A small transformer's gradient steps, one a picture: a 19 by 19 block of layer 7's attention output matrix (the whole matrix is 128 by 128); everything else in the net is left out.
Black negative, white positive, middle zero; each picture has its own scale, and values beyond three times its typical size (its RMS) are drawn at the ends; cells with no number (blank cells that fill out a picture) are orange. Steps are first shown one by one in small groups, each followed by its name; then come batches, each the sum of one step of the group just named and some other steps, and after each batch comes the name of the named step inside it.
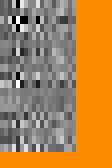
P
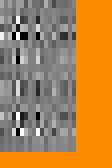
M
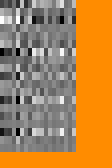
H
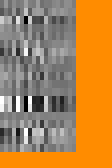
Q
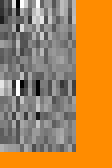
P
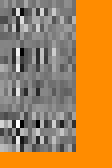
P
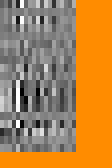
Q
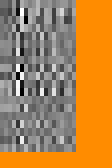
P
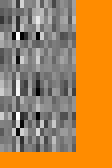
M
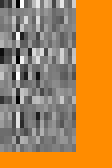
H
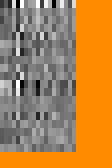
P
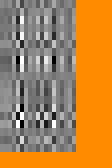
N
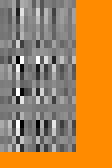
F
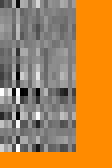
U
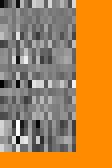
U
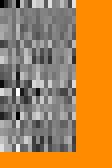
U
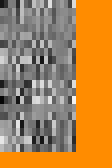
F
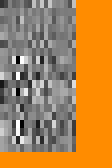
N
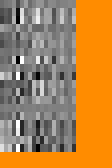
F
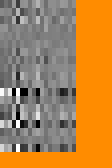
U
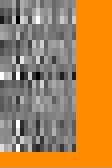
F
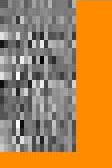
N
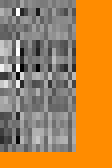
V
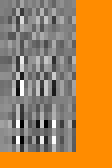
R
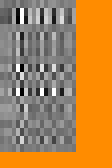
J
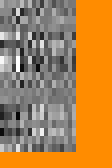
V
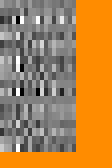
J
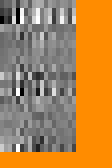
J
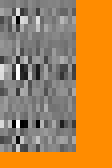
V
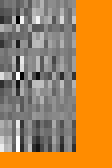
R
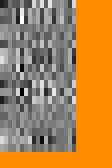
J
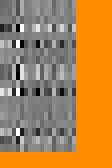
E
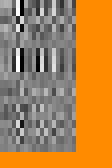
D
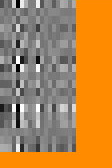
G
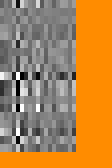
G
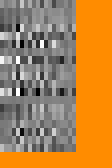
E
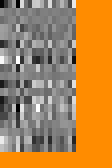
G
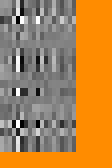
D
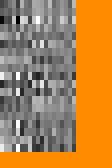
E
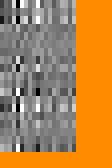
G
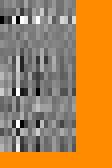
D
